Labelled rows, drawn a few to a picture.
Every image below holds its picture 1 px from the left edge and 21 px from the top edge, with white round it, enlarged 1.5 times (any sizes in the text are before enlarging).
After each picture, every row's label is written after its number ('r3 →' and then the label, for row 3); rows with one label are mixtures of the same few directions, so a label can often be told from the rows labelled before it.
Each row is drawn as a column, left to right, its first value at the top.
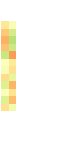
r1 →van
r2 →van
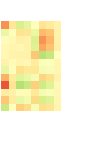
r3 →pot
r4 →pot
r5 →pot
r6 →pot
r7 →van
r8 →van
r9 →van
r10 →van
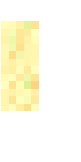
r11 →pot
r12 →van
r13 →van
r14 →pot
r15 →pot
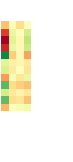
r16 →van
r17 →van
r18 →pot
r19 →van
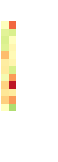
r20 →van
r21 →pot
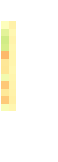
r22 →van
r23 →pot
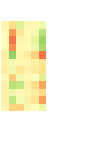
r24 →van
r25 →van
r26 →pot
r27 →van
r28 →van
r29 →van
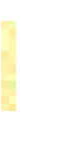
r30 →van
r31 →pot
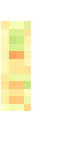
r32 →pot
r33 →van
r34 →van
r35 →pot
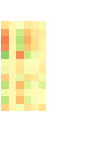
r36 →van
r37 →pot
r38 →van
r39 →van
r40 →van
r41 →pot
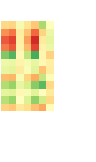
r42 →van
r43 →van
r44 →pot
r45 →van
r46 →van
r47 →pot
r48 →van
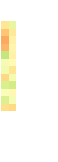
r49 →van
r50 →pot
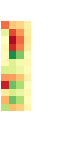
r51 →pot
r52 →van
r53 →van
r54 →van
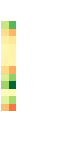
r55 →pot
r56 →pot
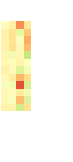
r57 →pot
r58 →van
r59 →pot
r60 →van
